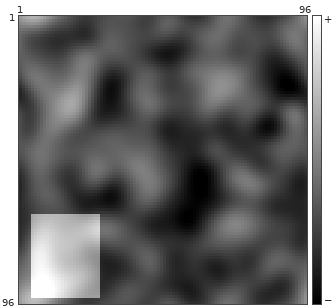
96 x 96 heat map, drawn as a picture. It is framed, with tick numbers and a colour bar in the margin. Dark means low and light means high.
The bottom left is the ninth with the highest average. On average the colour sits 30% of the way up the scale. No regular stripes run through it. The values are skewed, with a long tail toward high values. The bottom left is the roughest part. An odd patch, higher than its surroundings, sits in the bottom left.
